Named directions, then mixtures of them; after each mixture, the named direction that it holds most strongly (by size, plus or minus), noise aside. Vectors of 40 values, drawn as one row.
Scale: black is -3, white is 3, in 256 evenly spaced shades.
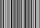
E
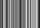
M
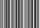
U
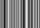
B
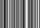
B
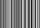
E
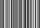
E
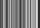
M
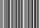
U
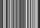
M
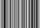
M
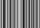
U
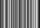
M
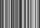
M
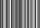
M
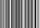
U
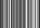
M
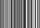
E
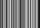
M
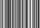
B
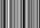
B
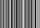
E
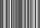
M
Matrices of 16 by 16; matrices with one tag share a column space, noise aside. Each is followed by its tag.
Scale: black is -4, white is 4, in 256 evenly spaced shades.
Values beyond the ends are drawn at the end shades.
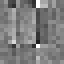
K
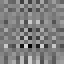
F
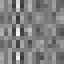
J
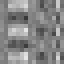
J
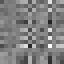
F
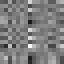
F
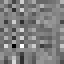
F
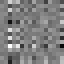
F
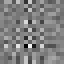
F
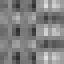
J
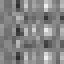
J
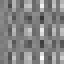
J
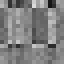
K
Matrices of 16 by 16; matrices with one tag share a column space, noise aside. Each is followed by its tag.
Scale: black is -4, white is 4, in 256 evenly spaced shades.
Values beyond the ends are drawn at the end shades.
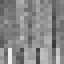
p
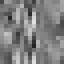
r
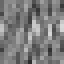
r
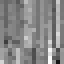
p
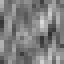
r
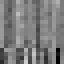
p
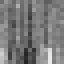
p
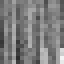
p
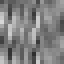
r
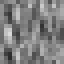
r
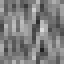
r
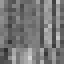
p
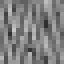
r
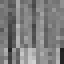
p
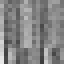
p
